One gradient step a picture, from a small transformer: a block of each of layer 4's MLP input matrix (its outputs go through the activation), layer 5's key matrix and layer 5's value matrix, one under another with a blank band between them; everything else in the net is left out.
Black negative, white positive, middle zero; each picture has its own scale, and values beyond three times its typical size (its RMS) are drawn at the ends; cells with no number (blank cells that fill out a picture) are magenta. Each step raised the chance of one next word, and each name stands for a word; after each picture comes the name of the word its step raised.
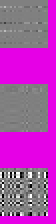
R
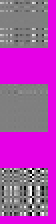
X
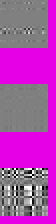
X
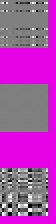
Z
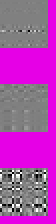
Z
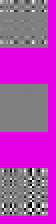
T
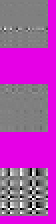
T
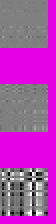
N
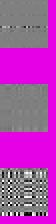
R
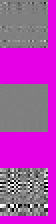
Z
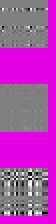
N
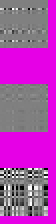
X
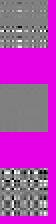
R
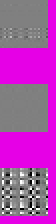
T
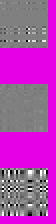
R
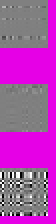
R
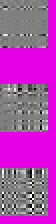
T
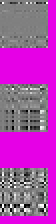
Z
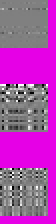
X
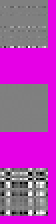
N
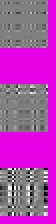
X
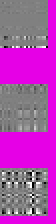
N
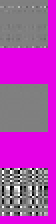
X
